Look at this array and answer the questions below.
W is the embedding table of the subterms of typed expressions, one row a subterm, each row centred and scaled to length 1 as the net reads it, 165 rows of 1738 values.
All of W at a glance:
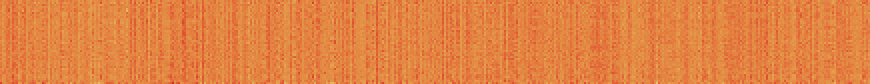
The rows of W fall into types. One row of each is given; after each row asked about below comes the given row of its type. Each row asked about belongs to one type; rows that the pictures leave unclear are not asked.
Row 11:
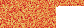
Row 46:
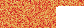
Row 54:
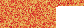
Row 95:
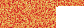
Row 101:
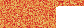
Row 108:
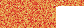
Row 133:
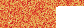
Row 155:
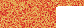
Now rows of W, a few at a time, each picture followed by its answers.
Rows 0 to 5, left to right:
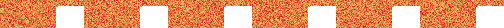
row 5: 155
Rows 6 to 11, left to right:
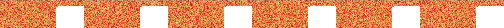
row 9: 95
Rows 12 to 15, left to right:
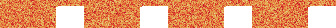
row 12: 108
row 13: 54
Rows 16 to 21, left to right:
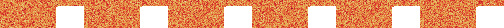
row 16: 155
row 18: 46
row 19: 133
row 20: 133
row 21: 101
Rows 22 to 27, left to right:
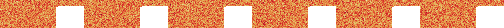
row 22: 46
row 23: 46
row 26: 155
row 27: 155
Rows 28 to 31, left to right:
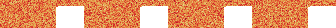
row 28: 133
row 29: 155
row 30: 101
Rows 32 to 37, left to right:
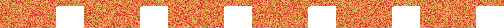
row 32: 54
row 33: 54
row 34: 108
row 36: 46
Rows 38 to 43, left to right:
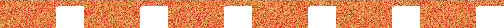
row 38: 11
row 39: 155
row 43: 11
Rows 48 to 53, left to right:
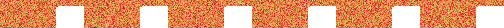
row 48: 133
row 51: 101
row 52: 133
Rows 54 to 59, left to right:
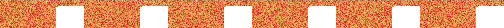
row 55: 46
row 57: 155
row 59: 133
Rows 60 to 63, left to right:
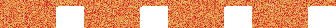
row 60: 46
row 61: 133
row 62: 46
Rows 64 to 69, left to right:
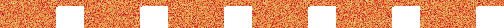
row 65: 95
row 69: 101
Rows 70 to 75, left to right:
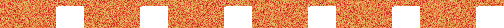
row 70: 95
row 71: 54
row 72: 46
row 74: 95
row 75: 11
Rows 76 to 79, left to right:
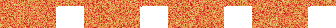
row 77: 95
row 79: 54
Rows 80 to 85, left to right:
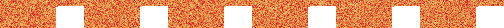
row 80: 54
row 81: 108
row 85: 46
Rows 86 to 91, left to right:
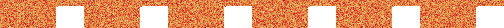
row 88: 95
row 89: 108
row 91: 54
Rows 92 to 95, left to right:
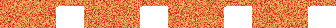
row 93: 101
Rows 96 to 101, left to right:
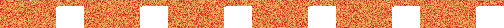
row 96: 155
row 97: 95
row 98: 54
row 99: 108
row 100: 95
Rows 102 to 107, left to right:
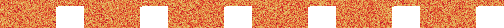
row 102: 95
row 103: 95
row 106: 108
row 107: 133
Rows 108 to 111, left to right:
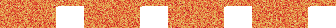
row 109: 108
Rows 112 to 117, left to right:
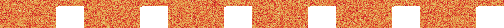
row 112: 54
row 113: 11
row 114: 46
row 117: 133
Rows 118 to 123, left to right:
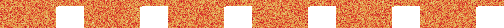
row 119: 108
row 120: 54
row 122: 95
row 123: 133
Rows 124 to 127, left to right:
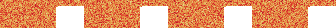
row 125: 95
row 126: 101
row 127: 133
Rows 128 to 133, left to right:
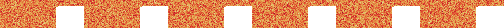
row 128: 101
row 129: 101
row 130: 155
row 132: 95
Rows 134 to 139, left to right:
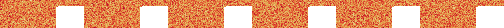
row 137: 155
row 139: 54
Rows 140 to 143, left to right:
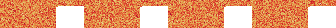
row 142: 155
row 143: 101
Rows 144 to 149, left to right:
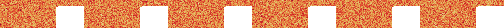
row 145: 101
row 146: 101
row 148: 155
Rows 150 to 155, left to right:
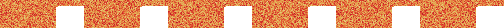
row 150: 54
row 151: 46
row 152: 155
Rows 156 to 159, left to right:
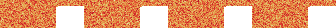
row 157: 155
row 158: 46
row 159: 54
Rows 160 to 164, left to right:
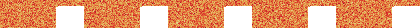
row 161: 101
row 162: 54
